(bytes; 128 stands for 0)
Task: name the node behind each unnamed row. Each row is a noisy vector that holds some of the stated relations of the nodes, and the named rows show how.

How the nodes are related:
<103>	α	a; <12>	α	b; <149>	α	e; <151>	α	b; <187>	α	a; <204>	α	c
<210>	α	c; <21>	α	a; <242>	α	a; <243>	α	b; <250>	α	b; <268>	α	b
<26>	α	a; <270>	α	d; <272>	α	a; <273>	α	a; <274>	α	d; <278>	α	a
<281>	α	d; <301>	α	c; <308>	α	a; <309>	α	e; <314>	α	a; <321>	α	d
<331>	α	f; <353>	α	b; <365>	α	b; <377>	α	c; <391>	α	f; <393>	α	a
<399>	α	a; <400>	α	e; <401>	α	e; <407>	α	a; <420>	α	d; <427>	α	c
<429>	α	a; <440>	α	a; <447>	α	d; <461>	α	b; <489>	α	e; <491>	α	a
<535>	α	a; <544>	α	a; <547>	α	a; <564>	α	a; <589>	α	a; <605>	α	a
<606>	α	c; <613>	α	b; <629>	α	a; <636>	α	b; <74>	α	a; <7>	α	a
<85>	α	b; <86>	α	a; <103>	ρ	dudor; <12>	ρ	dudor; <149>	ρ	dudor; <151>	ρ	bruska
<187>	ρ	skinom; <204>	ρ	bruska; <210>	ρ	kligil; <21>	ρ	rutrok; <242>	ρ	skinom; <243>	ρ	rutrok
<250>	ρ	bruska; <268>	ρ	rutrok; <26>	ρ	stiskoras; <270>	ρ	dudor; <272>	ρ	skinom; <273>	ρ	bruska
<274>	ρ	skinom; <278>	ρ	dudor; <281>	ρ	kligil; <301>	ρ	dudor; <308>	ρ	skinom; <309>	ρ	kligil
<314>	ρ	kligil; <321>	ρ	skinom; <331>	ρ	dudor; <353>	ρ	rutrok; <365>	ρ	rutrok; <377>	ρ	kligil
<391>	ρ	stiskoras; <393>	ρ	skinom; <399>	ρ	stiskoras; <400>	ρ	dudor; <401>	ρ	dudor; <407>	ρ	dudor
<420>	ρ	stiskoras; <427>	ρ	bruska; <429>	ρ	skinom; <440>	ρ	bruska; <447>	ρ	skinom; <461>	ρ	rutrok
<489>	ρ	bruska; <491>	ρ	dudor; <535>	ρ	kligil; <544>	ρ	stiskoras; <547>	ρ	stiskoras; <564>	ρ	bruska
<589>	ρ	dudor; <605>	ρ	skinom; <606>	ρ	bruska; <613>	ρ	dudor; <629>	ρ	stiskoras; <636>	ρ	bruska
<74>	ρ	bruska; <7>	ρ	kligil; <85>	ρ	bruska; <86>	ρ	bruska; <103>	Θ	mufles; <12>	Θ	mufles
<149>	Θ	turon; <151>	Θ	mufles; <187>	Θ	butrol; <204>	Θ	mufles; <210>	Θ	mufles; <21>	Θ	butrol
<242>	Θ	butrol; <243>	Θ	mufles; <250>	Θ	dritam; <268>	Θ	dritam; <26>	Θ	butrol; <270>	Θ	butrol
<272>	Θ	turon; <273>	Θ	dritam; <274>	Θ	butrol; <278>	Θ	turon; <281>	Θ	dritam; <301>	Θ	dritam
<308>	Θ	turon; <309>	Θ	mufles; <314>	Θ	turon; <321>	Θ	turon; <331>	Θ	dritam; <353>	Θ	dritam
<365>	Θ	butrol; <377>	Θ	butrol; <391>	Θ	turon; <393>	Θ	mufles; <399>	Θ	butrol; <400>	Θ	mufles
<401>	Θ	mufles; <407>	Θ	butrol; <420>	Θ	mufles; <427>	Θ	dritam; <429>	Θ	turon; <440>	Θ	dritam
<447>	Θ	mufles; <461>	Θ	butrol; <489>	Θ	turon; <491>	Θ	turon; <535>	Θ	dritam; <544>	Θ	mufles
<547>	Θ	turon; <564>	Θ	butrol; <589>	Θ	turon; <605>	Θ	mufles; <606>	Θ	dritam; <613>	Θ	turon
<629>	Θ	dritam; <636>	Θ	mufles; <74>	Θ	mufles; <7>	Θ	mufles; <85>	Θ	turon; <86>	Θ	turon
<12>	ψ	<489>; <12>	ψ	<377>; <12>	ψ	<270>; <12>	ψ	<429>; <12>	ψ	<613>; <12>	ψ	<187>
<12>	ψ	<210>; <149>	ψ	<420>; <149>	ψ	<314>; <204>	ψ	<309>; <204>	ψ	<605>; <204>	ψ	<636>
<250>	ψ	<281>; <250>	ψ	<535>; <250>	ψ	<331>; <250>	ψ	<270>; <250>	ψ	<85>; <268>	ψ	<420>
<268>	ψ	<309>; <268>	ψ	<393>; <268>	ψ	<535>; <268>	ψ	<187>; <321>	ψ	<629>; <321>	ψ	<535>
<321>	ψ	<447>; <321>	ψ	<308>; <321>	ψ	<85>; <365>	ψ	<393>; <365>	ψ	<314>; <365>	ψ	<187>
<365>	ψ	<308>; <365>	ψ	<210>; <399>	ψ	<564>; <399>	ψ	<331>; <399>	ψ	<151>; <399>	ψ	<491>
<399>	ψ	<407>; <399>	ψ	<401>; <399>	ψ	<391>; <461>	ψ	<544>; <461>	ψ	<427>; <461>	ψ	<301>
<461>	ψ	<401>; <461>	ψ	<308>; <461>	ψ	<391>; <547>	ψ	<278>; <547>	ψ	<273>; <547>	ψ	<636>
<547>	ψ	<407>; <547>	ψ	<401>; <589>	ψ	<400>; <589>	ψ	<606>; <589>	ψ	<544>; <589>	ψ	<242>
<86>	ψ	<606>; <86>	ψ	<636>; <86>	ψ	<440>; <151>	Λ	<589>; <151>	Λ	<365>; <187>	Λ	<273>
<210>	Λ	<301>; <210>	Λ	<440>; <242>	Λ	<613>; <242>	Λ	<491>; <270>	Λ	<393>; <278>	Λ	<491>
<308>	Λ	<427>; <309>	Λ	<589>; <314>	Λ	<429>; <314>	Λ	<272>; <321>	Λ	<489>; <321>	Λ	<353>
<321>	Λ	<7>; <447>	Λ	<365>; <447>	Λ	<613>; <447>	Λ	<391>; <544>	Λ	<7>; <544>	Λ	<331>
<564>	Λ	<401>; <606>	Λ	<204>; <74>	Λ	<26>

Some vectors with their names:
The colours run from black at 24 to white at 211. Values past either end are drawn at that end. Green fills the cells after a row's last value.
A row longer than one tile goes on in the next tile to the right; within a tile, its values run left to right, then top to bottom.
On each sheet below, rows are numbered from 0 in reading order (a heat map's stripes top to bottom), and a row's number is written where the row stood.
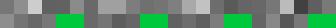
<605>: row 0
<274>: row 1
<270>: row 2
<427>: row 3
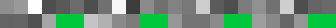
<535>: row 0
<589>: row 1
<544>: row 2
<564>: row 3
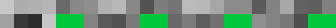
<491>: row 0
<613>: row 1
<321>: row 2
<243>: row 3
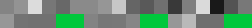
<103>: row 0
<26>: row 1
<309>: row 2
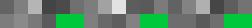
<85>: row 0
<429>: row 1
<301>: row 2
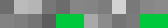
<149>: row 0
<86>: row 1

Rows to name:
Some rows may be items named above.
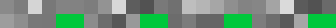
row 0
<86>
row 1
<308>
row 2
<321>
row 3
<187>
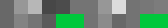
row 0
<489>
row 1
<250>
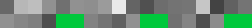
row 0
<12>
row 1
<314>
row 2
<606>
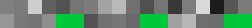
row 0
<544>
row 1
<420>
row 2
<309>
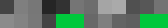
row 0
<391>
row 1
<377>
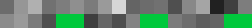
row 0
<204>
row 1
<281>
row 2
<331>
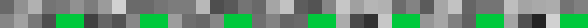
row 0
<204>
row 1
<281>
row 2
<407>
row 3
<210>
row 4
<278>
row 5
<365>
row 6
<242>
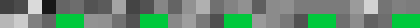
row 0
<151>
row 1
<636>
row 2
<204>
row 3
<461>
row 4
<250>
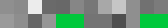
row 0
<74>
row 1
<447>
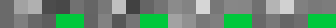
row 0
<377>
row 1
<427>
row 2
<86>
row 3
<268>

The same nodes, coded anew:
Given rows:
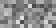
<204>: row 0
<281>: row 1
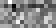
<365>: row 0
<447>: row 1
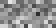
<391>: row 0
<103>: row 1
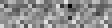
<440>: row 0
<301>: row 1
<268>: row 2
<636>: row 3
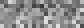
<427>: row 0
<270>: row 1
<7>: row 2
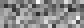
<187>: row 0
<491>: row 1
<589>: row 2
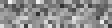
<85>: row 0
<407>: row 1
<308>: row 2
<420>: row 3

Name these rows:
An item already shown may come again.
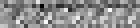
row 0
<420>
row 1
<365>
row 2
<309>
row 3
<544>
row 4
<210>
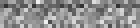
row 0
<74>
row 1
<274>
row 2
<564>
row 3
<489>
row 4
<606>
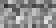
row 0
<314>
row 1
<210>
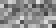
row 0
<86>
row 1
<613>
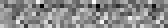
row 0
<420>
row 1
<461>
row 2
<74>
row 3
<365>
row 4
<278>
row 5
<12>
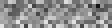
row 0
<243>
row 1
<331>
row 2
<391>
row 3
<250>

